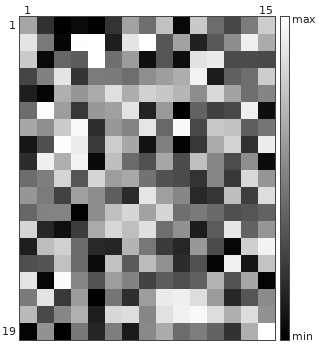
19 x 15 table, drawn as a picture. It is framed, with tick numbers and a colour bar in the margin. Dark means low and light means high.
Seam: none. Slope: none. Mirror symmetry: none. Histogram: flat.
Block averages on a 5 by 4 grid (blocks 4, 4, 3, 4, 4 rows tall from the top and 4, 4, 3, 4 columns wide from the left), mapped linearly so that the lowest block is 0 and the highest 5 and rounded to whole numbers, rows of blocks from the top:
0 2 2 2 | 3 3 1 3 | 3 2 0 1 | 0 3 0 1 | 2 0 5 2
